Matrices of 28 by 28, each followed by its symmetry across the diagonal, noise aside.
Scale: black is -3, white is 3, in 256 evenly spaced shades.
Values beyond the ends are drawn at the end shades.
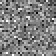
neither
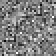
symmetric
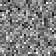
neither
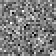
symmetric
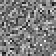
symmetric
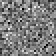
symmetric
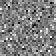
neither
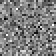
neither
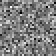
neither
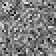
symmetric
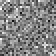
symmetric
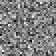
neither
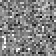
neither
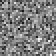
symmetric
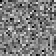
neither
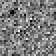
symmetric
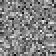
neither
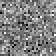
neither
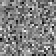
neither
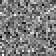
neither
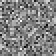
symmetric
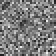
symmetric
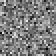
neither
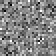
symmetric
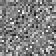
symmetric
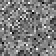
symmetric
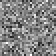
neither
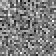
symmetric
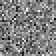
neither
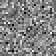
symmetric
